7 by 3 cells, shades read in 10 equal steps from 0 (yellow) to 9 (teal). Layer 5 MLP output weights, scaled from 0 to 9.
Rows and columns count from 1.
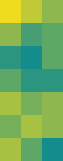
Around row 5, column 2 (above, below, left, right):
8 3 3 4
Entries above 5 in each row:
0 2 3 3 0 0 2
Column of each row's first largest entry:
3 2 2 2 2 1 3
